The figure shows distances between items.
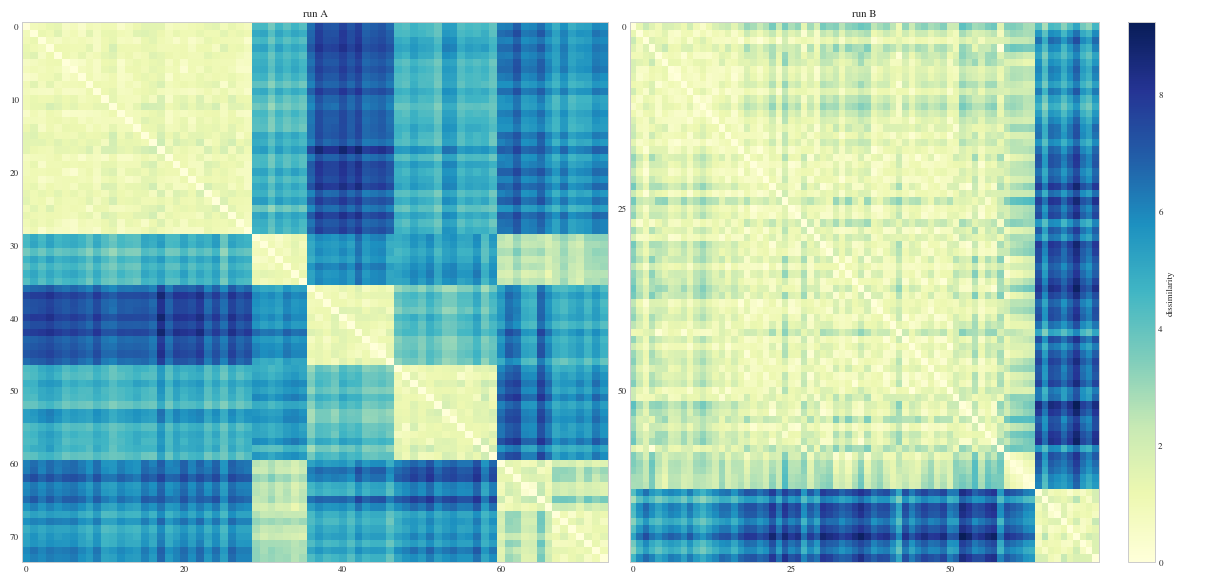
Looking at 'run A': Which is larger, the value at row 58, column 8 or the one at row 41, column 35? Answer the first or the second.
the second
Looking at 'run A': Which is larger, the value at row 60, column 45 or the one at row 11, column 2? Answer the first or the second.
the first
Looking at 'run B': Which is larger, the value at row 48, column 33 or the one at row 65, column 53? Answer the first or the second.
the second
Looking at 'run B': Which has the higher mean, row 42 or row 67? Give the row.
67
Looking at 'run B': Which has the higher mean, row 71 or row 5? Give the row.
71
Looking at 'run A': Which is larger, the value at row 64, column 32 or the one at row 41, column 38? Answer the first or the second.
the first
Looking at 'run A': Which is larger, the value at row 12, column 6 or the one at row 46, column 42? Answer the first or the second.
the second
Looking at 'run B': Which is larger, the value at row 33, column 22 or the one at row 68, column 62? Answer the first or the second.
the second
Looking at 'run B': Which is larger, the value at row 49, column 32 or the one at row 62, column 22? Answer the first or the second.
the second
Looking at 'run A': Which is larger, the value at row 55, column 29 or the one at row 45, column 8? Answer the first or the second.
the second
